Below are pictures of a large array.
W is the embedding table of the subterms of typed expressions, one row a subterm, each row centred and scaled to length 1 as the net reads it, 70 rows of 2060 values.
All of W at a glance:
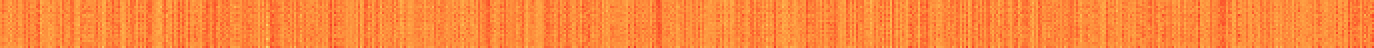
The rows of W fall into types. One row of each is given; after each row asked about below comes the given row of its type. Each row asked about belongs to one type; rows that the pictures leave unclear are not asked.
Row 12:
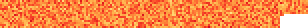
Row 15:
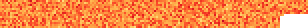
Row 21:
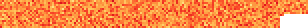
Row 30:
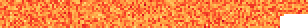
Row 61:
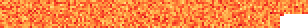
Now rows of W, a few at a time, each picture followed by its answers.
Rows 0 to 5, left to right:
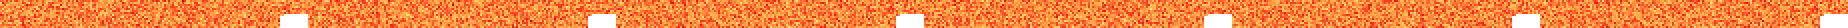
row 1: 30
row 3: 15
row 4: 12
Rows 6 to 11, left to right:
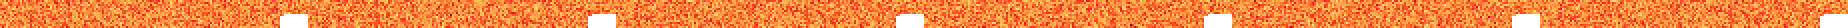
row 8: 21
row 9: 12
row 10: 21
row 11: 21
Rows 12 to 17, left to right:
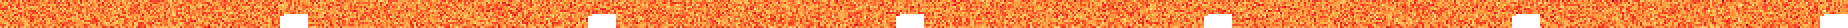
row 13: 15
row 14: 61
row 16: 15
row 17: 12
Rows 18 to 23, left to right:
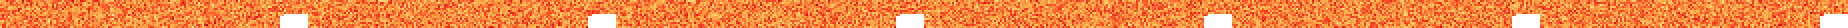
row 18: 30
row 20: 30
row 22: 12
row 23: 61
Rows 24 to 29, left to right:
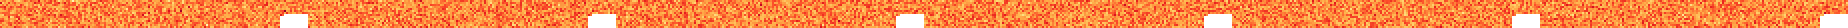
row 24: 61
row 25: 21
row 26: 30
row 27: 30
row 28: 12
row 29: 15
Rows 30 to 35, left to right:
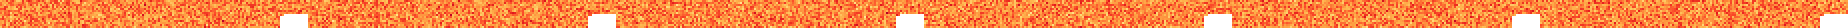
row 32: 61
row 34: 15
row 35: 21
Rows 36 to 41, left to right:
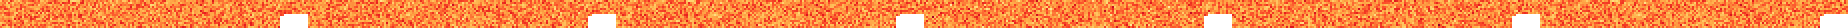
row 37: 21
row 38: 30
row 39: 12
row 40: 12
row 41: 30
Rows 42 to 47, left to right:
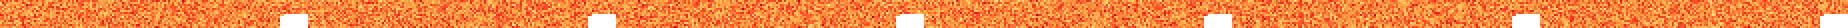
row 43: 21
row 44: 21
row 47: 12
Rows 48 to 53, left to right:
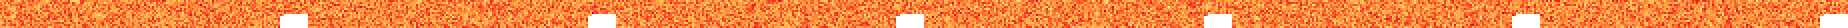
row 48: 30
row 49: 15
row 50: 12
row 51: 12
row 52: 61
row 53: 12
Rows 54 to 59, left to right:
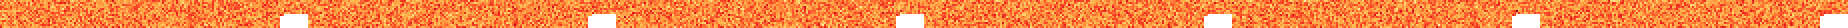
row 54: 21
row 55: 30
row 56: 12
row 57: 21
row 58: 61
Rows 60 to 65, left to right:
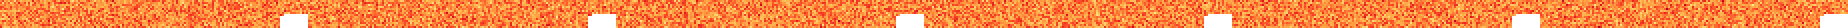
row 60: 21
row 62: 30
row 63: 12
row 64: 15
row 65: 21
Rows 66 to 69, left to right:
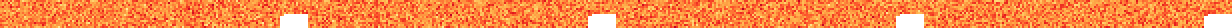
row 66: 15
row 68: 21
